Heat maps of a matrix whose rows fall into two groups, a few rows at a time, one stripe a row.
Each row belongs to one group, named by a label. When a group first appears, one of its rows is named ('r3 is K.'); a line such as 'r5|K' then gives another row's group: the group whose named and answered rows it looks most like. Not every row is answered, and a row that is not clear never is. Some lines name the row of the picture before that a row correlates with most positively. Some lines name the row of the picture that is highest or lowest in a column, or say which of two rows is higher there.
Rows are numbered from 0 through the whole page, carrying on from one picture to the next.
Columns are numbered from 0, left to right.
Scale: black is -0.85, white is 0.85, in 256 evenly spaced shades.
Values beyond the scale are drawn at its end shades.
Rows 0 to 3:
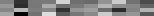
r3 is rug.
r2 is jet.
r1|rug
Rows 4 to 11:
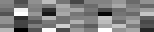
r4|rug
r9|rug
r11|rug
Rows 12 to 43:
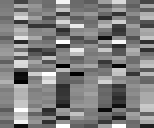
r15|jet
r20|jet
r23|jet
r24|rug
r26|rug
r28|jet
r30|rug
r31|rug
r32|rug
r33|jet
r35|jet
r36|jet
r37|jet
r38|jet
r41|jet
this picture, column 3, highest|30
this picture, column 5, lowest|30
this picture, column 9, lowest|30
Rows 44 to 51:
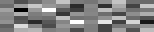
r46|rug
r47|jet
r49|rug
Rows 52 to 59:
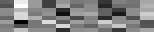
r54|jet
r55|jet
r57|rug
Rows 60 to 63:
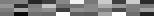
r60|rug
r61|rug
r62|jet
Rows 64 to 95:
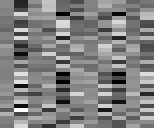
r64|rug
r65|rug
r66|rug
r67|jet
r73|jet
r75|rug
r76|rug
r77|rug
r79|jet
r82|jet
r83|jet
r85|rug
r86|jet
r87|rug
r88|jet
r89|jet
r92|rug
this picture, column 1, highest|91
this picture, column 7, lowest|91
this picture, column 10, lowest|87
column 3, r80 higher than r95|Yes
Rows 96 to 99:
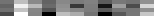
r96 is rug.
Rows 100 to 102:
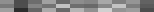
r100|rug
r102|rug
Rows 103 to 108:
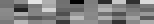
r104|rug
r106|jet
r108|jet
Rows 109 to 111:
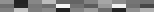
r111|jet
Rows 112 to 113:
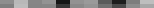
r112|jet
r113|jet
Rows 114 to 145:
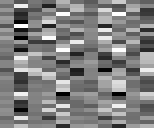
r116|rug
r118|rug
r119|rug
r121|rug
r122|rug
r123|rug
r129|jet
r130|jet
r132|rug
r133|rug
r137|jet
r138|jet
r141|rug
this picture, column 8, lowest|137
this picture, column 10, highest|131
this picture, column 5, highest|124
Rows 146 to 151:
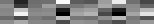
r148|jet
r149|jet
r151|jet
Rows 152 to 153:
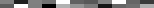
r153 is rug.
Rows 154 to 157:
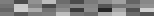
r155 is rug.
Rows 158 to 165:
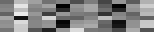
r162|rug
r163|jet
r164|jet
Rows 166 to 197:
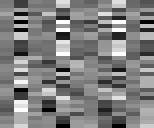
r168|jet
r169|rug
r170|jet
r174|jet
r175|jet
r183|jet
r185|jet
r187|jet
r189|rug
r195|jet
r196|jet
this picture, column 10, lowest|171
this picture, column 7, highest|169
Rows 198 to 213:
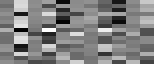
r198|jet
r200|jet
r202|jet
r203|jet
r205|rug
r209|rug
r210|rug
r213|rug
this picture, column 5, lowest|201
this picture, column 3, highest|205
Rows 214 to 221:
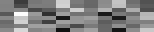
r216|rug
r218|jet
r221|jet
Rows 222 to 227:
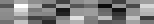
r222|jet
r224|jet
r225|jet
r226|rug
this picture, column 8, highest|223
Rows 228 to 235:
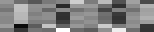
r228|rug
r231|jet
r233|jet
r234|rug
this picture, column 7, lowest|230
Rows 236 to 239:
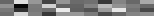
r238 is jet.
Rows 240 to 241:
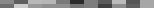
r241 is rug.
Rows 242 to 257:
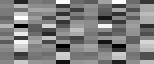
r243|jet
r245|jet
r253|jet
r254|jet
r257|jet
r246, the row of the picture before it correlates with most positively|241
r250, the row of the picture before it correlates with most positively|241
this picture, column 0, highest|248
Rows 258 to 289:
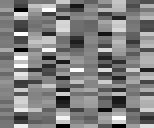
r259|rug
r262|jet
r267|rug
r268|rug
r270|rug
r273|jet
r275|rug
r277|jet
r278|rug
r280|jet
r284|jet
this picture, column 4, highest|287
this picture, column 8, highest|287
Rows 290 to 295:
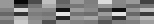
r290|rug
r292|jet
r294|jet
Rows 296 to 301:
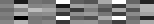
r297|jet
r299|jet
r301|jet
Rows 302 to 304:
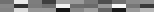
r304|jet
